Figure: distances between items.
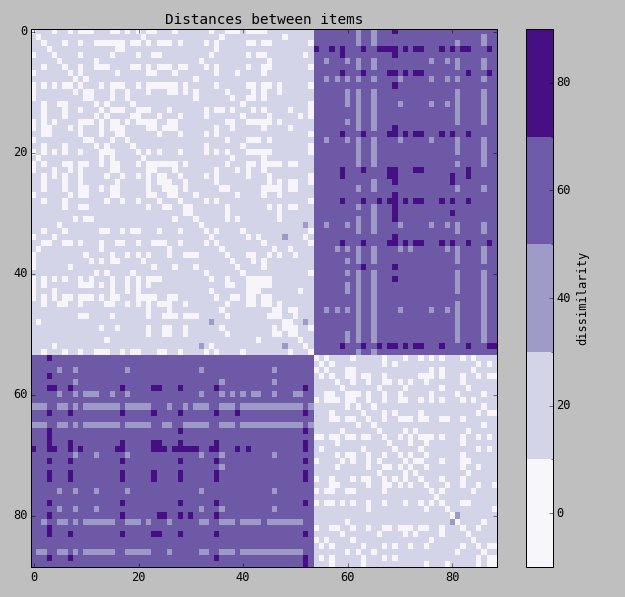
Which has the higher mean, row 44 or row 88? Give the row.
88
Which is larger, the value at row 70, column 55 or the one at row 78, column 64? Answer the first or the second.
the first
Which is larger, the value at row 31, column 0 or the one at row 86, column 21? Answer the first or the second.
the second
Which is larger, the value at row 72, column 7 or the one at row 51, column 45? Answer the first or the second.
the first
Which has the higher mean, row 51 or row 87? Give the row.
87
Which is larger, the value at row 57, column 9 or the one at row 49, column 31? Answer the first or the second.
the first
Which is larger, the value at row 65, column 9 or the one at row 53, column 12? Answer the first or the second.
the first
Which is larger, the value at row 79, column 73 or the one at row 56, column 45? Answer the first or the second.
the second
